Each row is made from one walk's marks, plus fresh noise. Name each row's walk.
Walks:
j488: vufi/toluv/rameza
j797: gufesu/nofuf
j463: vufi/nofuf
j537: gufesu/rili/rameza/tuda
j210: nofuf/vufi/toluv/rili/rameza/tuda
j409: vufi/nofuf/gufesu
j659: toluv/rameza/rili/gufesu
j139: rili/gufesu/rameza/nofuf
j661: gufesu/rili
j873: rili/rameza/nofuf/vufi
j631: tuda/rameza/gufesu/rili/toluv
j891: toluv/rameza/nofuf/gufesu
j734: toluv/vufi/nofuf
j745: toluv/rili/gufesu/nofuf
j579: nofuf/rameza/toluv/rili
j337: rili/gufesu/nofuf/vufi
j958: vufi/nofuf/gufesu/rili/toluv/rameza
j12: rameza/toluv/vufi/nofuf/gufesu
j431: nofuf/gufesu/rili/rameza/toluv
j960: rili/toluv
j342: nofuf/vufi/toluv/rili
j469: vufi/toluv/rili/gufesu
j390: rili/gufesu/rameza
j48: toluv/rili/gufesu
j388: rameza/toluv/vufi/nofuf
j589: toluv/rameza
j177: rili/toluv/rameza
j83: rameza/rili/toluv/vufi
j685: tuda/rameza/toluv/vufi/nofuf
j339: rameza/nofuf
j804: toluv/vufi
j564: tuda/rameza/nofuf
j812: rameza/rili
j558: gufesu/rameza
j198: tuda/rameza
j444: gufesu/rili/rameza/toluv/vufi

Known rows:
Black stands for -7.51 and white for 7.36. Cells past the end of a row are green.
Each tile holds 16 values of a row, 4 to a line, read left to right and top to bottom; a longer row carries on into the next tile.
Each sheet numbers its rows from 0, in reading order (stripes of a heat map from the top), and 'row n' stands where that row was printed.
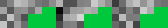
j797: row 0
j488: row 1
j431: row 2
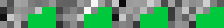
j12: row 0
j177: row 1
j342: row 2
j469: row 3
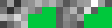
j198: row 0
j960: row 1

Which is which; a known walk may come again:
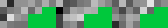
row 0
j463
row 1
j488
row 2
j631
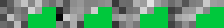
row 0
j431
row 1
j12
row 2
j812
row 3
j589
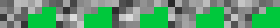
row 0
j745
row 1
j198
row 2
j685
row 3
j537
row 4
j797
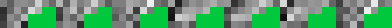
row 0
j444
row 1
j469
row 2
j48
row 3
j388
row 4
j210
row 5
j734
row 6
j659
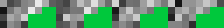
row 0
j83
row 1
j579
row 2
j804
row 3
j342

